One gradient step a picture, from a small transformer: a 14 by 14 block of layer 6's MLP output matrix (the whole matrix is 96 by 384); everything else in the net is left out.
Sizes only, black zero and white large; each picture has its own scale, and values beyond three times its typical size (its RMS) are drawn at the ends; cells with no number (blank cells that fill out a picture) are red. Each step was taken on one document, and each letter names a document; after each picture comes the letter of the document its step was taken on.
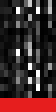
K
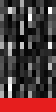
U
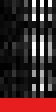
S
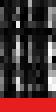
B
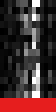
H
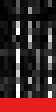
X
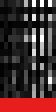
S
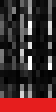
U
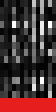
S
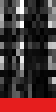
U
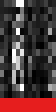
B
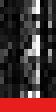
H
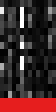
U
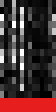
U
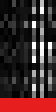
S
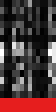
B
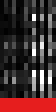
S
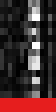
H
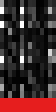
U
